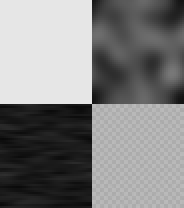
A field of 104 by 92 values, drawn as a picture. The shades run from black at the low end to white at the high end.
It is made of 2 by 2 panels. Panel 1,1: very high, flat. Panel 1,2: low, smooth. Panel 2,1: very low, streaked across, faint in contrast. Panel 2,2: high, checkered, faint in contrast.
